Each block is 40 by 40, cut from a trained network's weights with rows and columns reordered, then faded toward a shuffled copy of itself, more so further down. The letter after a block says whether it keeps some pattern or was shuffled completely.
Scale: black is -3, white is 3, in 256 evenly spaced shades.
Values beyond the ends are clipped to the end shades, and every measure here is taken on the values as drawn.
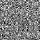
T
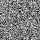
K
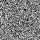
K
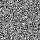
K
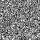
K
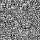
T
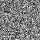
K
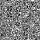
T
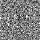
T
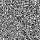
T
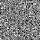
T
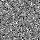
K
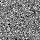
K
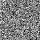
K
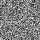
K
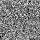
K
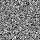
K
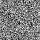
K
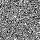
K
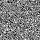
K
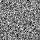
K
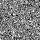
K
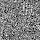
K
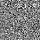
T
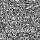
T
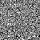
T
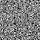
T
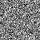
K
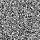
T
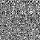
T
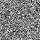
T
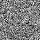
K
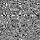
T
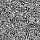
T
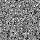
T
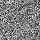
K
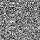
T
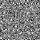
T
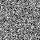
K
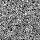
K
